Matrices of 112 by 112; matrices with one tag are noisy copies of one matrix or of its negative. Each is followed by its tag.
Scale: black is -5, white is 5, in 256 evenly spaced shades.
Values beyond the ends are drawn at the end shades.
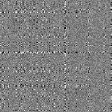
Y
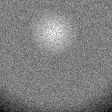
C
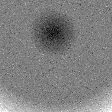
C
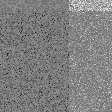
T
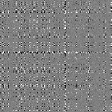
Y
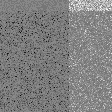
T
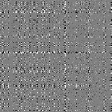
Y
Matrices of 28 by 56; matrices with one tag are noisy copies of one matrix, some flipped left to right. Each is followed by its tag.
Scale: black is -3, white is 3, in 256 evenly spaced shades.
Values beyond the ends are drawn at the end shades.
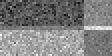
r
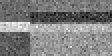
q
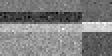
q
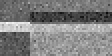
q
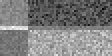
r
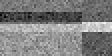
q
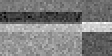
q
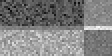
r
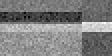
q
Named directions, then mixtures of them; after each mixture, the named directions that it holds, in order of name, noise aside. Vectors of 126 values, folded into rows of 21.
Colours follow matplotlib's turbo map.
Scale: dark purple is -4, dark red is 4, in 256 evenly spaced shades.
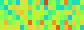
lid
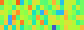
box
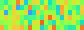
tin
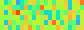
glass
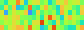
tin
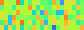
box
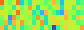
box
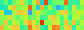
lid, tin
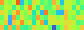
box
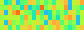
glass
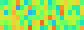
tin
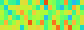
lid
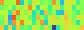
box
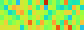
lid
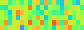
box, lid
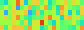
tin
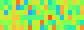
tin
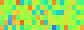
box
